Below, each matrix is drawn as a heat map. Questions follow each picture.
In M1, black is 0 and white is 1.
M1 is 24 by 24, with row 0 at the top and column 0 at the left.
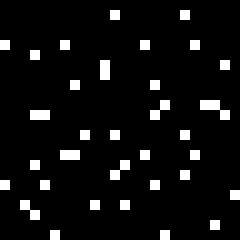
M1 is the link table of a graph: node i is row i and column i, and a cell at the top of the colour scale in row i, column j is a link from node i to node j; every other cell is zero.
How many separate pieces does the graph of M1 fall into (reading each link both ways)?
1
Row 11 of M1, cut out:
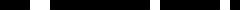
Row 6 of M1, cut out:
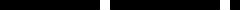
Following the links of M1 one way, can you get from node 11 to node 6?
yes
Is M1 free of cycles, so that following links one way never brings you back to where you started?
yes
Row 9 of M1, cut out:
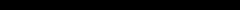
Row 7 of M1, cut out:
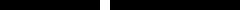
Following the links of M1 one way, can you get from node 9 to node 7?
no
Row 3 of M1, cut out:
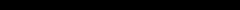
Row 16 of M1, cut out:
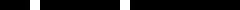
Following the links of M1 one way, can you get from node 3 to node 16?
no
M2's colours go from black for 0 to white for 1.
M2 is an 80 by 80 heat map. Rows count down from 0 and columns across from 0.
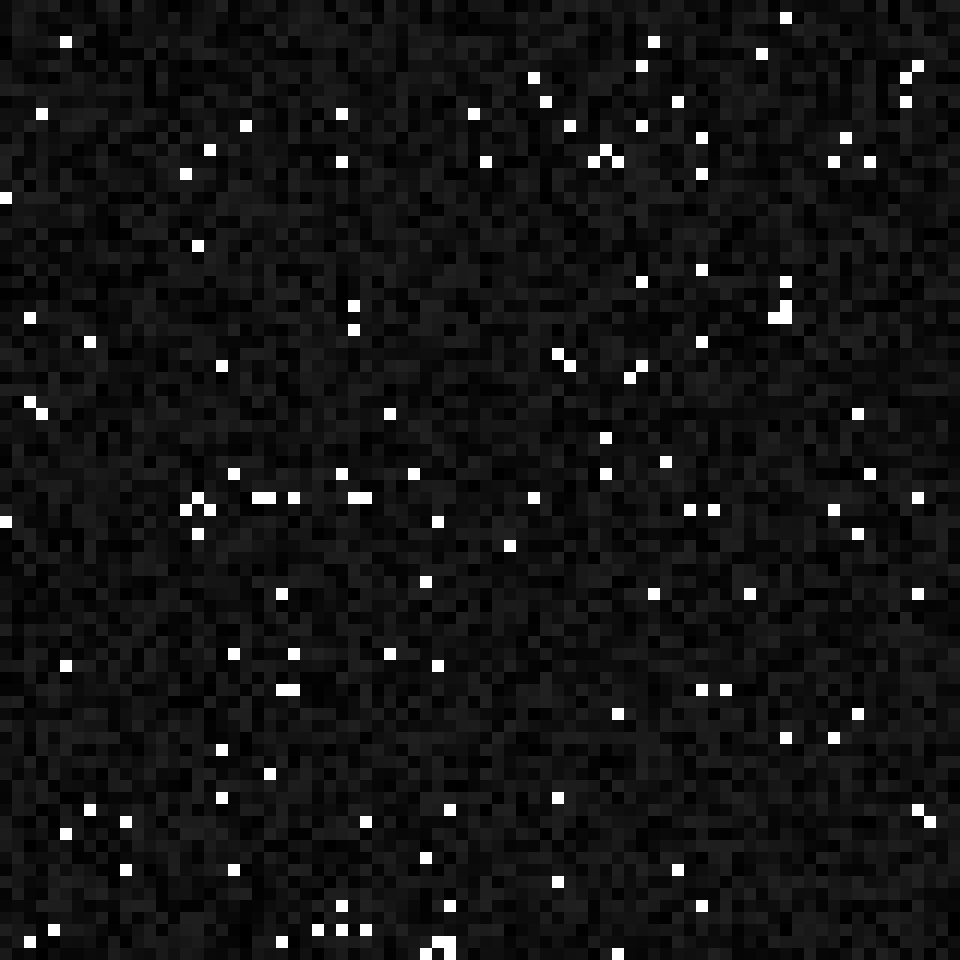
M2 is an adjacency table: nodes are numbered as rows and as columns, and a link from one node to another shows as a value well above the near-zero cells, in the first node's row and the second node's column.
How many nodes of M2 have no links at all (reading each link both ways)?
1
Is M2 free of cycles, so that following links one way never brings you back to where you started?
yes
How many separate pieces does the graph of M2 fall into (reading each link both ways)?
3
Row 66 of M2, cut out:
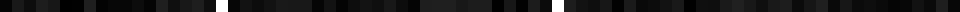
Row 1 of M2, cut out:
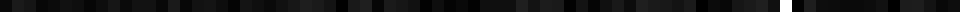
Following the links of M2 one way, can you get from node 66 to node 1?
no
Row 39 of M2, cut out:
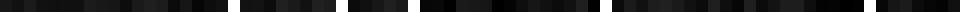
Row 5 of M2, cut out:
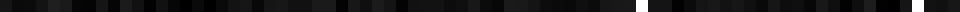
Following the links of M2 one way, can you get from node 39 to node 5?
yes
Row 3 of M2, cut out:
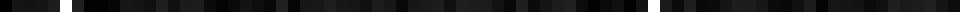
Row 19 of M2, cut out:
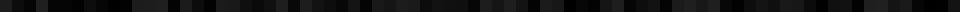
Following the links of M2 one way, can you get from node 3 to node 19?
yes
